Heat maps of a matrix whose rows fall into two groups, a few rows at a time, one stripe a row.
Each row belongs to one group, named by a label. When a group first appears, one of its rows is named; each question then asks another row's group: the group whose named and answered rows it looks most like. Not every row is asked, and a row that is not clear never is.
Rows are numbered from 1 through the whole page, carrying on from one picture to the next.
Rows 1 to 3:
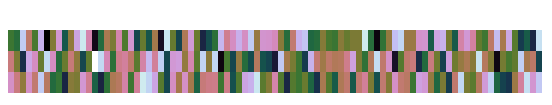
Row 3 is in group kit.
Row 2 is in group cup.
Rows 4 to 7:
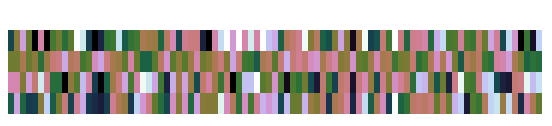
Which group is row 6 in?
kit
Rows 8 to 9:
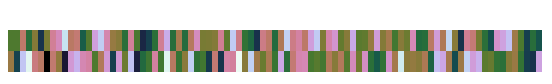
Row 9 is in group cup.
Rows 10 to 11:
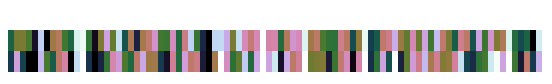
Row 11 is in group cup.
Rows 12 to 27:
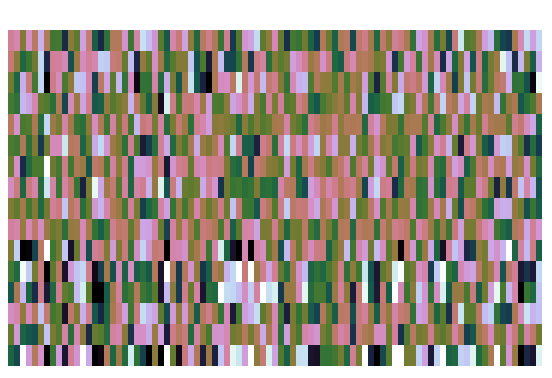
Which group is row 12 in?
kit
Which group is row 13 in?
cup
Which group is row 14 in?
cup
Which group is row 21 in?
kit
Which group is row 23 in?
cup
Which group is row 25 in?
kit
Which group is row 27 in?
cup
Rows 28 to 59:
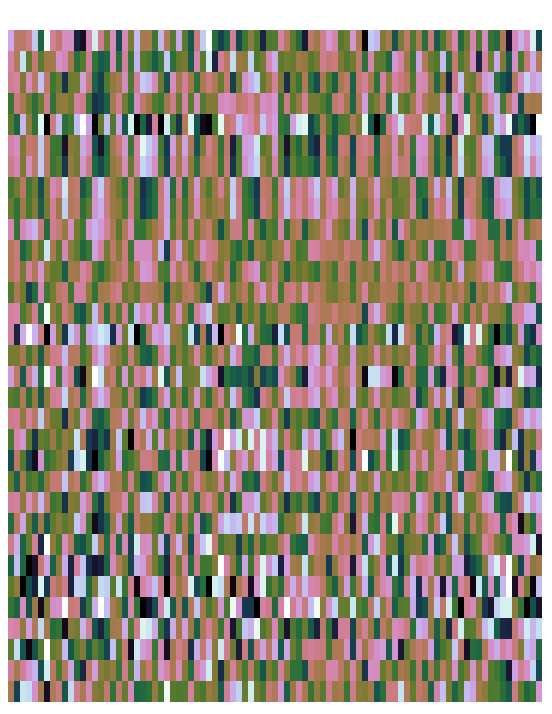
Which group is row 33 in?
kit
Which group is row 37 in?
cup
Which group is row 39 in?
kit
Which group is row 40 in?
cup
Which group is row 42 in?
cup
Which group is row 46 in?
kit
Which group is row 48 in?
cup
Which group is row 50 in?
kit
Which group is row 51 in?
cup
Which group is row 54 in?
cup
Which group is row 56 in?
kit
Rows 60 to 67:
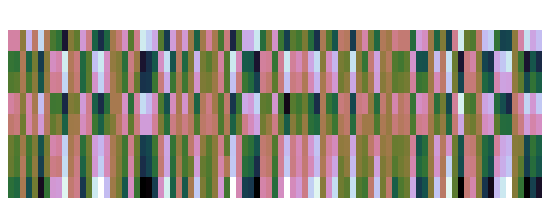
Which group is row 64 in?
kit
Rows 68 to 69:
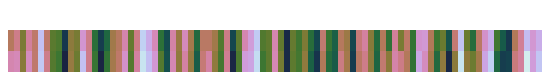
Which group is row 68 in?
kit
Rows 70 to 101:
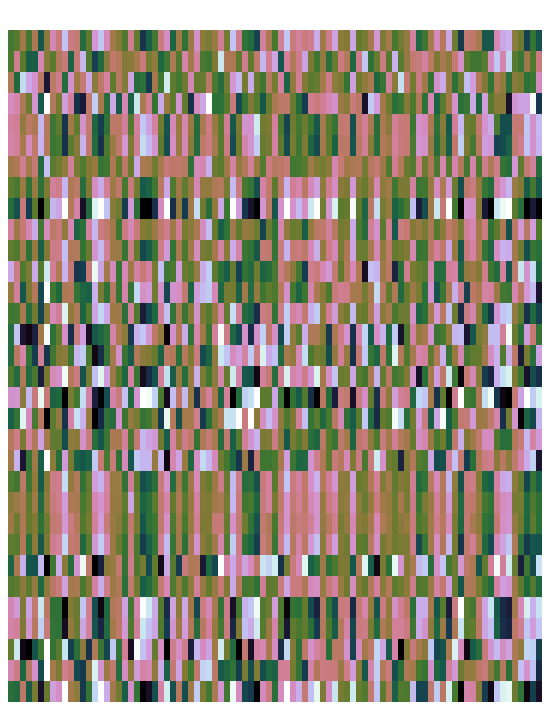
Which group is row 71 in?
cup
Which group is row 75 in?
kit
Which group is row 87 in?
kit
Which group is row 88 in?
cup
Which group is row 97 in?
kit
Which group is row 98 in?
kit
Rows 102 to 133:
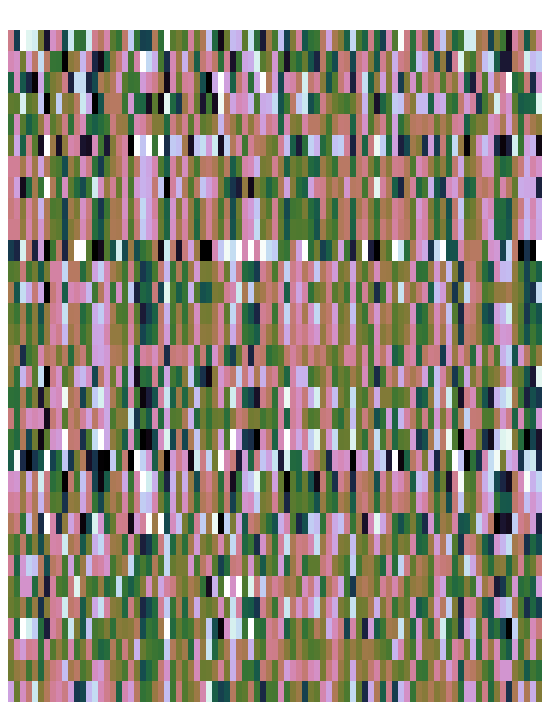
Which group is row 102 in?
cup
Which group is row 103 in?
kit
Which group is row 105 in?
cup
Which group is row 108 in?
kit
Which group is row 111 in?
kit
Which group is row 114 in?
cup
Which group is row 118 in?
cup
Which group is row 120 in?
cup
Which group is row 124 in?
kit
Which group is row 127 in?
cup
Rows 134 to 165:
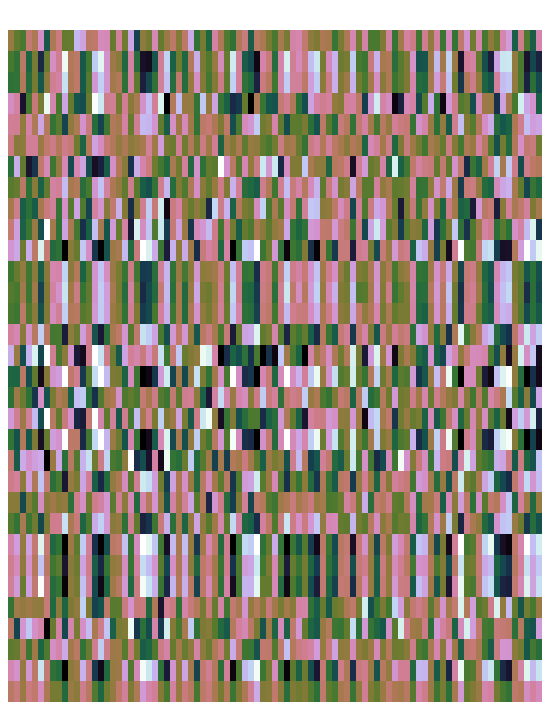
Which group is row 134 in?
cup
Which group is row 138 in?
kit
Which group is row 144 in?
kit
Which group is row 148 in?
kit
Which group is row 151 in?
cup
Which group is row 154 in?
cup
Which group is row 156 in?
cup
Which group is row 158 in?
kit
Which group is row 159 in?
kit
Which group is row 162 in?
cup
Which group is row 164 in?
kit
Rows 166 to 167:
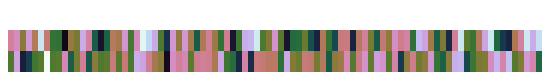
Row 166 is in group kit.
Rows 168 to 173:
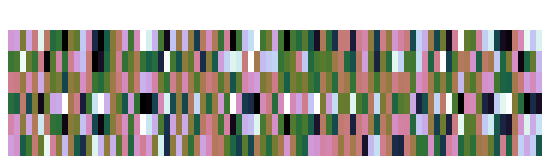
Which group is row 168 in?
kit
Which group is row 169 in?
cup
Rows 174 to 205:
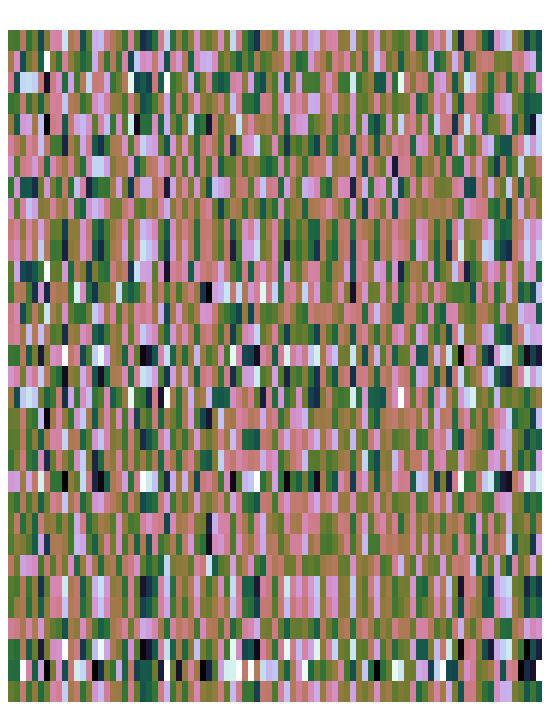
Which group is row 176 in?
cup
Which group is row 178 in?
cup
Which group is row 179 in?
kit
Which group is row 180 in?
cup
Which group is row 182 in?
cup
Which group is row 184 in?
kit
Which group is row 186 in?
cup
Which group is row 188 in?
kit
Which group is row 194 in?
cup
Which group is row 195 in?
kit
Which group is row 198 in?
cup
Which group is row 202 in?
kit
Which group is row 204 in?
cup
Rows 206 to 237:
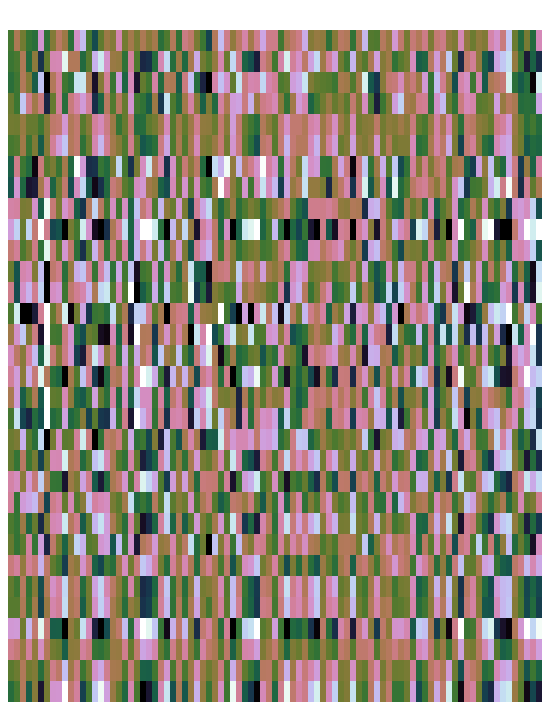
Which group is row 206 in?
cup
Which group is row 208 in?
cup
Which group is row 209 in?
cup
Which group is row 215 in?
kit
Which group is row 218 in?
cup
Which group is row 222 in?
kit
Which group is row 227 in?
kit
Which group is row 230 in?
cup
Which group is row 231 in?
kit
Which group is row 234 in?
kit
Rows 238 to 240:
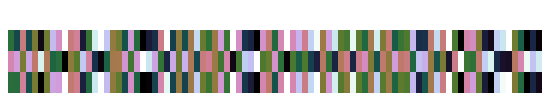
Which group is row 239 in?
kit
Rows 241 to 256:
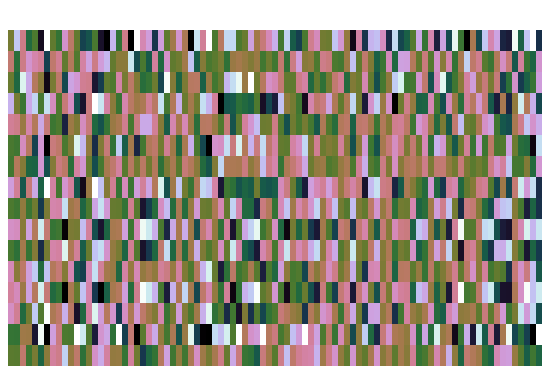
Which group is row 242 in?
cup
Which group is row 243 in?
cup
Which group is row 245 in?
kit
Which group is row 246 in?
cup
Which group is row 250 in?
kit
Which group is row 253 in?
kit
